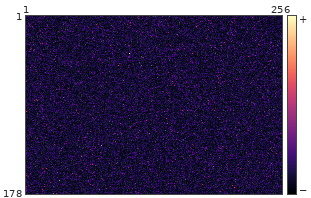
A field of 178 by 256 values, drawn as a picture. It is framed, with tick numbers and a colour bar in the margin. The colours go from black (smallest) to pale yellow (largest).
No overall slope runs across the table. There is no seam. The halves do not mirror each other. Fine speckle covers the field. Overall the values sit about 10% of the way up the scale. The values are skewed, with a long tail toward high values.
